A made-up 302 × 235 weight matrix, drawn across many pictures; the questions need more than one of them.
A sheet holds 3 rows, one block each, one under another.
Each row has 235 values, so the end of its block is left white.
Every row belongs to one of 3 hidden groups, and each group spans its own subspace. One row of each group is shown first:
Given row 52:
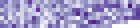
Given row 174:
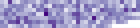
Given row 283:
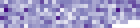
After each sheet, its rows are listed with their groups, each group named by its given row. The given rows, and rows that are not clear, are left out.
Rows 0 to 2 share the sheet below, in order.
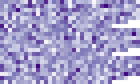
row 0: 283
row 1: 174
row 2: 283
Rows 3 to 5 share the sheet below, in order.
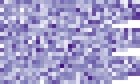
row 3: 52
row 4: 283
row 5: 52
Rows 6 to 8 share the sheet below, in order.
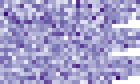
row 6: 174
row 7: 174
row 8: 174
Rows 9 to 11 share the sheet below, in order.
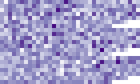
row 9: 52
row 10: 174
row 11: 174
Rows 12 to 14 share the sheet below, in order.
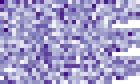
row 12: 174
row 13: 174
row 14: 174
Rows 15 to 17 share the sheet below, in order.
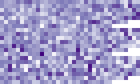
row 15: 52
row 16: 52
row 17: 174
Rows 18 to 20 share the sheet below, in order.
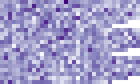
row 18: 52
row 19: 52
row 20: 174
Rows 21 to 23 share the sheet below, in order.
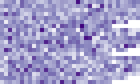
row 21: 174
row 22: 174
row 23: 52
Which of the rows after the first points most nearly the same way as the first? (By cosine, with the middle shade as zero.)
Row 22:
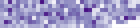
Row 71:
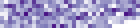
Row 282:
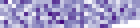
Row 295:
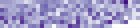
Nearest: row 295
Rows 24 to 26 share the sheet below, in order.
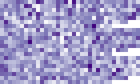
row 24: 174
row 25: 174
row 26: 52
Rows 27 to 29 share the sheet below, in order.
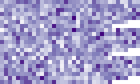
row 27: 52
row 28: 174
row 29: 174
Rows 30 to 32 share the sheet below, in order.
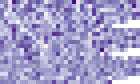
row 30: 174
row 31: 174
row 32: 52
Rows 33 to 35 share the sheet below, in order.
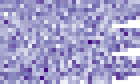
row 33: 174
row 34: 283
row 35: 174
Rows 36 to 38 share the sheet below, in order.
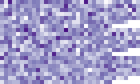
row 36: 52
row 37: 52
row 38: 283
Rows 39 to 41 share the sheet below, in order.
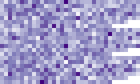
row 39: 52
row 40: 283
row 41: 52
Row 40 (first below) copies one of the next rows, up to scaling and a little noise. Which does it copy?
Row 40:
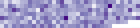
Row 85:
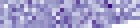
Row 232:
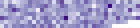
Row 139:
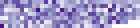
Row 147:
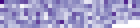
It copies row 232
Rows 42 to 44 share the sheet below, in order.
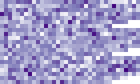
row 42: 52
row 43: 283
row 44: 52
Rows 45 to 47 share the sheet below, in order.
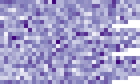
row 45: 283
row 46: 283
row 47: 174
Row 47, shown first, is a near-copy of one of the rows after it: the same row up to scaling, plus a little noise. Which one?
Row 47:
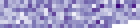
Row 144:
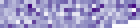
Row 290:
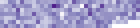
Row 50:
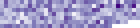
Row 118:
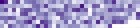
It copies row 50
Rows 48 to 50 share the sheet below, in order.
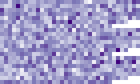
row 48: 283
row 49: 174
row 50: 174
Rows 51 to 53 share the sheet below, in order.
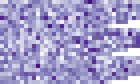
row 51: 283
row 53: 283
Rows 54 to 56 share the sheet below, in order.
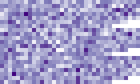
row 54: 52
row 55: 283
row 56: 52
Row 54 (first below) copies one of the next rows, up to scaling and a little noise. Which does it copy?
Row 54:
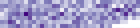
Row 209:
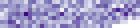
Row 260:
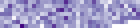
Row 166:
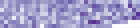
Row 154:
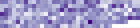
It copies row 209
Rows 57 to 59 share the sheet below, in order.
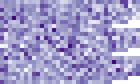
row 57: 52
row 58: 283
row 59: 52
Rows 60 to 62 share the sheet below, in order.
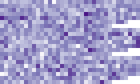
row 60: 283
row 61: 52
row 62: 283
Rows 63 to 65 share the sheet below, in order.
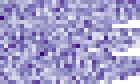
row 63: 283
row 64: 52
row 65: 174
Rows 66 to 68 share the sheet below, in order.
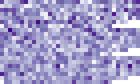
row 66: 283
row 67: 283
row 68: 283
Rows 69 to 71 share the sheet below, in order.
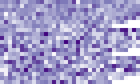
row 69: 174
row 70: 52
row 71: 52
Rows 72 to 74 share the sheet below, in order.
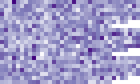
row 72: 174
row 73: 52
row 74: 174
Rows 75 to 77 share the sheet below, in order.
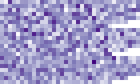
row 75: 174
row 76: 52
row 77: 174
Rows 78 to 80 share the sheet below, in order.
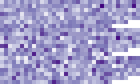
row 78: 174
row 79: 283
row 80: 174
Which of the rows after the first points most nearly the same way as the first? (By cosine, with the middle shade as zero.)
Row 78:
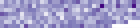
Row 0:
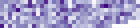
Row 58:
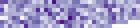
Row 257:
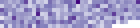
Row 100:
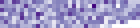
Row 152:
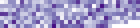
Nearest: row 152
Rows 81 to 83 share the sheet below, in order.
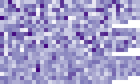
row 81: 283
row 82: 283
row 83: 283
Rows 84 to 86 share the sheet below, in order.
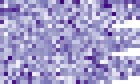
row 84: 283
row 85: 283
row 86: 283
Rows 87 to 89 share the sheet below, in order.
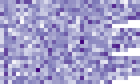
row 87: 52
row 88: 283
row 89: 283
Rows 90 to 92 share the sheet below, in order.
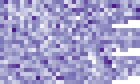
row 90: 52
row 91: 174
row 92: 283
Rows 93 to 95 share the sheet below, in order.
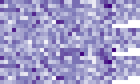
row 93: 283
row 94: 174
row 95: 283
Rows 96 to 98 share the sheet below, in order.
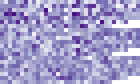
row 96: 174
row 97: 52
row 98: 283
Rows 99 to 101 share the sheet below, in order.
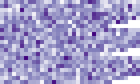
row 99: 283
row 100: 174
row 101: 52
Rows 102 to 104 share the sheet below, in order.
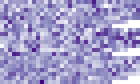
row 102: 283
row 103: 52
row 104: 52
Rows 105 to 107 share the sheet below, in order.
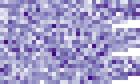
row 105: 52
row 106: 174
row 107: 52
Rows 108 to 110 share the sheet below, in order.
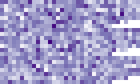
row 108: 283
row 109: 283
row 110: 174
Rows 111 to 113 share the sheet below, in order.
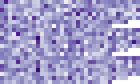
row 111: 52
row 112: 283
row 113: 283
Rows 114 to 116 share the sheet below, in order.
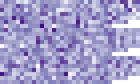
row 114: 52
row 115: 283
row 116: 283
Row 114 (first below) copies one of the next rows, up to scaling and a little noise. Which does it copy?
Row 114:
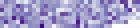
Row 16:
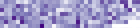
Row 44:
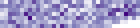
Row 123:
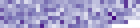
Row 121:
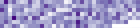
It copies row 16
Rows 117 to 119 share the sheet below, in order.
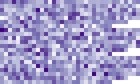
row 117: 283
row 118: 174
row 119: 174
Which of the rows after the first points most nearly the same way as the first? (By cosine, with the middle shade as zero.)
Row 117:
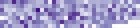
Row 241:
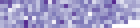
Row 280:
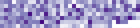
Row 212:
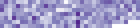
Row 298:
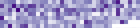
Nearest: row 241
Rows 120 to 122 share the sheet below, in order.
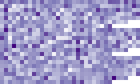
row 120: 283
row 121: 52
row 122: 174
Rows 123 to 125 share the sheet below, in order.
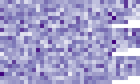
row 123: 52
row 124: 283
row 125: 283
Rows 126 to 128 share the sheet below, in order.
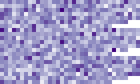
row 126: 52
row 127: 174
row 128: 52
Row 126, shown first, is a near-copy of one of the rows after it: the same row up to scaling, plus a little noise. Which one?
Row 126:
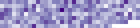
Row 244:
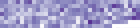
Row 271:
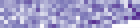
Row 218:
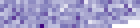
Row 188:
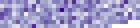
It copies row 188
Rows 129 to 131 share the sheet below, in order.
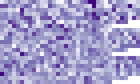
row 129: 283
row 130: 52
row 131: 283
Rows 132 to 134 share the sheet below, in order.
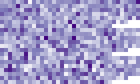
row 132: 283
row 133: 283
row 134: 174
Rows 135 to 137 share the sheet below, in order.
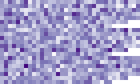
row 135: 174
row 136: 52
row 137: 283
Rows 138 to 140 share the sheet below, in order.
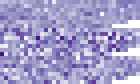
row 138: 283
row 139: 283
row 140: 174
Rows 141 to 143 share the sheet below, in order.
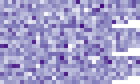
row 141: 174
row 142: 283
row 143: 283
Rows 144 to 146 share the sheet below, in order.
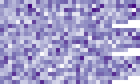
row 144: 174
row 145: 52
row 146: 52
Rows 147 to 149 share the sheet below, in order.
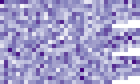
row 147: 283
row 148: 52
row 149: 283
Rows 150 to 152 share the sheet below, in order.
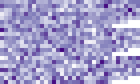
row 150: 52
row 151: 283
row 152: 174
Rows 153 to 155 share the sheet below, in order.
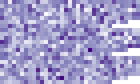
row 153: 174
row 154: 52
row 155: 283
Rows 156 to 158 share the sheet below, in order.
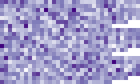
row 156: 283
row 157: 283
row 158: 52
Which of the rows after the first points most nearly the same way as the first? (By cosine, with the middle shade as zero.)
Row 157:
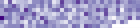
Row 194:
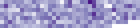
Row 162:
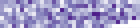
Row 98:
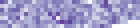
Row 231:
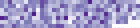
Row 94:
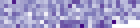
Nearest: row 231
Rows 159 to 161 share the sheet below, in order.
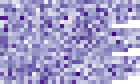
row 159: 283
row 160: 52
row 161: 52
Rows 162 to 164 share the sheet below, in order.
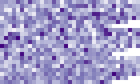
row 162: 283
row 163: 283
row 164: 283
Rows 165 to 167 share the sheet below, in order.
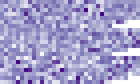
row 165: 174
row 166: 52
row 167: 52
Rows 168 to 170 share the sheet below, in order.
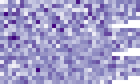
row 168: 174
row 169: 283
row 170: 283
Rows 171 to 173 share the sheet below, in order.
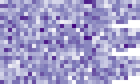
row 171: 283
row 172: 174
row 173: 283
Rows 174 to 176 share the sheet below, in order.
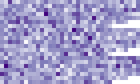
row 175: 174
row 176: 283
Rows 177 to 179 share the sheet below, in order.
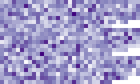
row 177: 174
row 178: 52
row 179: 174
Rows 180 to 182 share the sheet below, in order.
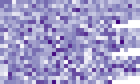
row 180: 174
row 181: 283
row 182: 52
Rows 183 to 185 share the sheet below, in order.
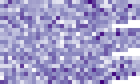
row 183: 283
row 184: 174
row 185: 283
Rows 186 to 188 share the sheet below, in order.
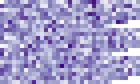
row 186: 283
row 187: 283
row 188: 52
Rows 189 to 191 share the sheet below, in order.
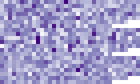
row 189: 52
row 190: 283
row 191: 52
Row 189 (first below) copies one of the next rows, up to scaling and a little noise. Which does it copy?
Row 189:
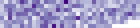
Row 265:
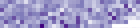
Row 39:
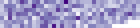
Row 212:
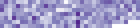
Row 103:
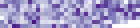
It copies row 39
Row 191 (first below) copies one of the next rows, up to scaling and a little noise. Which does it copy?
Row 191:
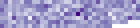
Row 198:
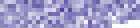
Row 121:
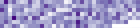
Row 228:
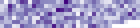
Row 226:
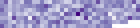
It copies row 226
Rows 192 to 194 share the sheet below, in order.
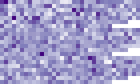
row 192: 52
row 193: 52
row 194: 283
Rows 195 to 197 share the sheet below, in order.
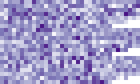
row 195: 52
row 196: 174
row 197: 174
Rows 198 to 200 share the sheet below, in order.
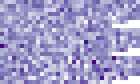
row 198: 52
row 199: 283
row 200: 174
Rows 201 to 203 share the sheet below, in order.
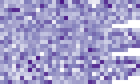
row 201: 283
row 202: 52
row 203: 174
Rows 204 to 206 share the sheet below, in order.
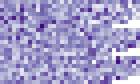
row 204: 52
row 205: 174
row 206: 174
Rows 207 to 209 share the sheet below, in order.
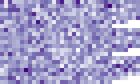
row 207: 283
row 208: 174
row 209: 52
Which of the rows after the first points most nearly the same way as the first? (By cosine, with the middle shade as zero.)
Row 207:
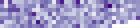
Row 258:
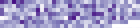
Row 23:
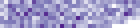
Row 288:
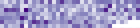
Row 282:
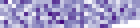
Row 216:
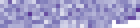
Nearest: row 288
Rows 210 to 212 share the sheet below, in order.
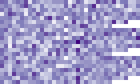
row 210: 174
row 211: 52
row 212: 52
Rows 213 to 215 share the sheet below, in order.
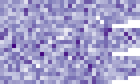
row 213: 174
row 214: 52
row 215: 174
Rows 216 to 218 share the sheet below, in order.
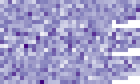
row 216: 174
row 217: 283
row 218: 52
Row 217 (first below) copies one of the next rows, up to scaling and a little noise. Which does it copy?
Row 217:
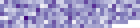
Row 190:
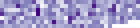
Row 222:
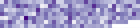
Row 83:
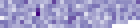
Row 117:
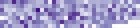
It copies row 222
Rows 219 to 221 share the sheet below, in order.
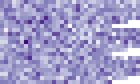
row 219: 174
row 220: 52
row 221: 52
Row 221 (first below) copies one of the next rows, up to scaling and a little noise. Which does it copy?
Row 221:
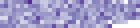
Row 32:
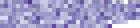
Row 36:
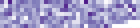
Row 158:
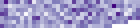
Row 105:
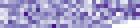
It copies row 32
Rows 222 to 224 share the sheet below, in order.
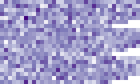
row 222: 283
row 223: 174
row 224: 283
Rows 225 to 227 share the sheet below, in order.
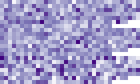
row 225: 174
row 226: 52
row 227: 174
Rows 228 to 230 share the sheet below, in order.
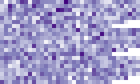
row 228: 52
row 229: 174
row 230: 283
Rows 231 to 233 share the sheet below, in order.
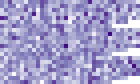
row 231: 283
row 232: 283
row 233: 52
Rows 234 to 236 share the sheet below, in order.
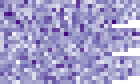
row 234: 174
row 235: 283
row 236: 52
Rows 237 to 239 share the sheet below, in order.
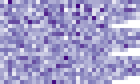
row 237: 174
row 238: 174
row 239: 52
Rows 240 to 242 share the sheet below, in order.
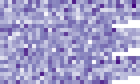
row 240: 174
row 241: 283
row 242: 174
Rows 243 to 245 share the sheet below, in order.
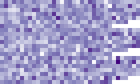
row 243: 283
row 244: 52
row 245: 174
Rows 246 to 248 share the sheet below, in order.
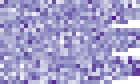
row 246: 283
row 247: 174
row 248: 52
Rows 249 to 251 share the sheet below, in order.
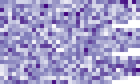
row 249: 52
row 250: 283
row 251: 52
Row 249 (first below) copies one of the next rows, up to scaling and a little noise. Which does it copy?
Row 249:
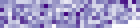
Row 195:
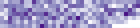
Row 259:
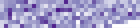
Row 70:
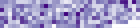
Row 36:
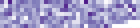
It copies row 70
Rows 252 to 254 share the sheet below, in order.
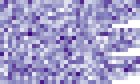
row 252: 52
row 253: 283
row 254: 52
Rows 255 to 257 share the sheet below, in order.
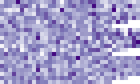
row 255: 283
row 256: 52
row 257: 283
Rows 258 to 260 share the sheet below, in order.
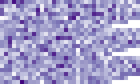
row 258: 283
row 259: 52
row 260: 52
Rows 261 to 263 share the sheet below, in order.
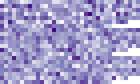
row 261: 283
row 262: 283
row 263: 174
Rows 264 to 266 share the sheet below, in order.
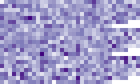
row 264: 283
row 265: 52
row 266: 52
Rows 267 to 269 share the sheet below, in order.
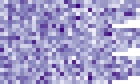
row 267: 52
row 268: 283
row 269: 174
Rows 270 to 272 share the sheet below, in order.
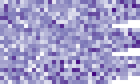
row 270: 283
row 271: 52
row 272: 174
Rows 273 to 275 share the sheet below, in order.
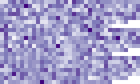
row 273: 174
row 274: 283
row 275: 52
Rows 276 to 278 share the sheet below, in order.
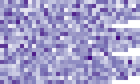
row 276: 174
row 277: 283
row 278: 283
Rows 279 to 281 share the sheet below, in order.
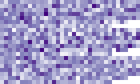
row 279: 174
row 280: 174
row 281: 52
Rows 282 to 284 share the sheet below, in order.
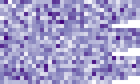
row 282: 283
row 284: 174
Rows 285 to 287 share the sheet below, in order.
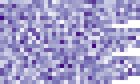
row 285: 283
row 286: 174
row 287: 52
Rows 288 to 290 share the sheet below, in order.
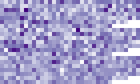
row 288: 283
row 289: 174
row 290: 174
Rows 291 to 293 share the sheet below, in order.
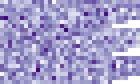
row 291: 283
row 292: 52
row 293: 283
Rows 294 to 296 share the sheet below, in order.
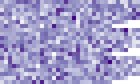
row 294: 52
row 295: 52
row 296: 283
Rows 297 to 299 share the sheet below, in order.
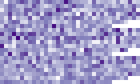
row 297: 52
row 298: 283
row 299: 174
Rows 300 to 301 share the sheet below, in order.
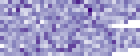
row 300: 174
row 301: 283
